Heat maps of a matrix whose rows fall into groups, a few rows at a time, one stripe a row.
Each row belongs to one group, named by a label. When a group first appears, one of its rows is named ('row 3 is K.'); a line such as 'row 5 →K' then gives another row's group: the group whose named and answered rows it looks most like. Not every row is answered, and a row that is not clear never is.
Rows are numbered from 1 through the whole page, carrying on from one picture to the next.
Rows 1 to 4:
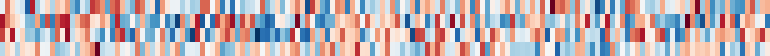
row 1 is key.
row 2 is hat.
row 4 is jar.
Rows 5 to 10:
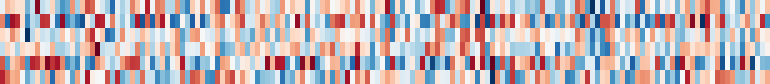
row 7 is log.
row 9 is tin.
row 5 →jar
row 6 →tin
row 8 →jar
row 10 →hat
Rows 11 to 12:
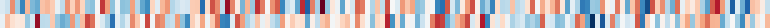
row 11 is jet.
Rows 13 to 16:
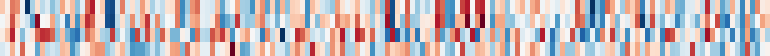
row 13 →log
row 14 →log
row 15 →tin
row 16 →log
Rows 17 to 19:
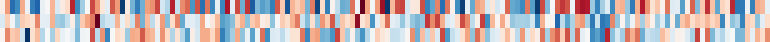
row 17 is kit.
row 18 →jar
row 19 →key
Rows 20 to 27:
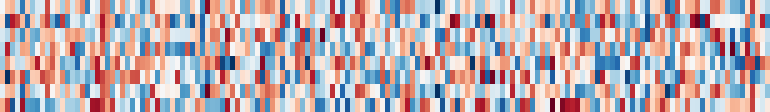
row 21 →tin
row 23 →kit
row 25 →tin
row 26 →jet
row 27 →kit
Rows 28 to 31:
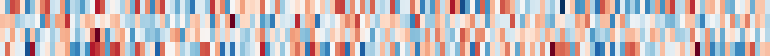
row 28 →tin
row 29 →hat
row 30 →log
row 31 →key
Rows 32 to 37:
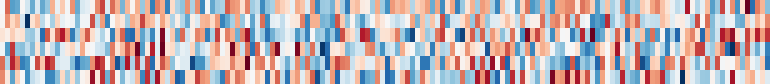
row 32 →kit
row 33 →key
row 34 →hat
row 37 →kit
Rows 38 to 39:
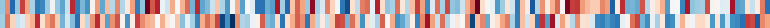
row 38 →kit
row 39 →key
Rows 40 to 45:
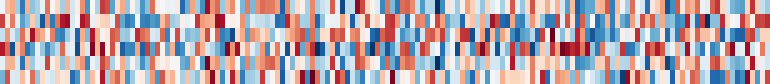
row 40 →jet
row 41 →hat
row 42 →jar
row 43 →kit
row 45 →key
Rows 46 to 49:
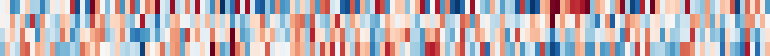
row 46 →kit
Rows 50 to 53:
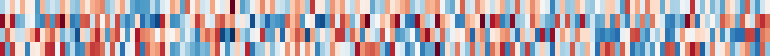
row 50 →log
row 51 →hat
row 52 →key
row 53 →tin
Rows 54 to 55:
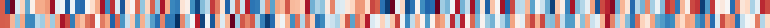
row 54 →tin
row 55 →hat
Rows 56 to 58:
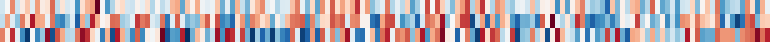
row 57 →jar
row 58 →hat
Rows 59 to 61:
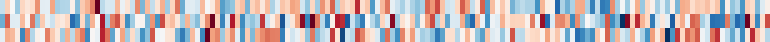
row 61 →jet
